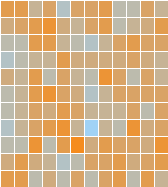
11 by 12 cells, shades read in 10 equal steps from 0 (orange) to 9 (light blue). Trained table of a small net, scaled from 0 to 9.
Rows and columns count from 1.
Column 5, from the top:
7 4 5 2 3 3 2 1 2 7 6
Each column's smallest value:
2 2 1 1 1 0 3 1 2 1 2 1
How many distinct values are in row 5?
6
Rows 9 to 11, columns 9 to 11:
3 3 4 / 2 4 3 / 2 6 2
